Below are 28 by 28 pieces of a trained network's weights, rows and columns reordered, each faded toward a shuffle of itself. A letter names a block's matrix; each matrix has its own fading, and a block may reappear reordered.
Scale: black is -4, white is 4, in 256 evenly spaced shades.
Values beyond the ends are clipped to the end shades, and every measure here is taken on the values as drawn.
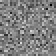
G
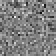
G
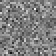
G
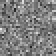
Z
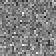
Z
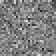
Z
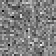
Z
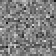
G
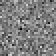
Z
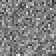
Z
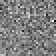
G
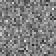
Z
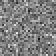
Z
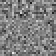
G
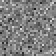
Z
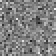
G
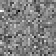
G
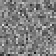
G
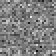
G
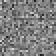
G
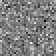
Z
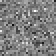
Z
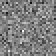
G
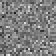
G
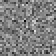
G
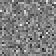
Z
